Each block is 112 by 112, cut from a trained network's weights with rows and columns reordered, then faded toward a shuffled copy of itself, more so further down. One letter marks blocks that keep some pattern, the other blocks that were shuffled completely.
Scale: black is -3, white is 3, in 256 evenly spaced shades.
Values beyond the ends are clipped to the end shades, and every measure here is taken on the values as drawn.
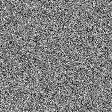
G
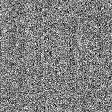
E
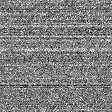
E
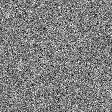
G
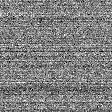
E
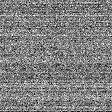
E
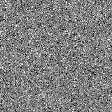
E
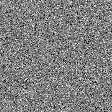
G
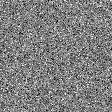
G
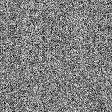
E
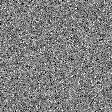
G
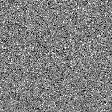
E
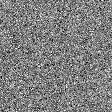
G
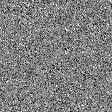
G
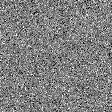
G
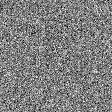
E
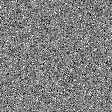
G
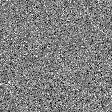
G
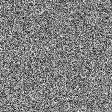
G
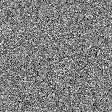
G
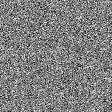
E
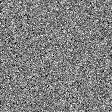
G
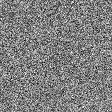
G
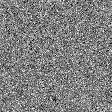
G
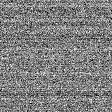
E
